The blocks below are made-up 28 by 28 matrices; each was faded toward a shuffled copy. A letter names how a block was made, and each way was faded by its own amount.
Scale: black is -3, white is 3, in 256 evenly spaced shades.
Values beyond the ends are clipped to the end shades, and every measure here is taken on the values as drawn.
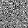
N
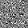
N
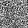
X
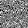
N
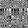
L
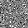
N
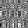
L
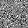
N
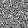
N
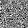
X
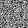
X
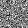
X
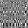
L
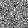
N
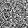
N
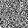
N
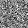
X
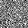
N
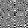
L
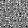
N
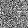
X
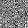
N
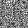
X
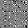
L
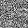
X
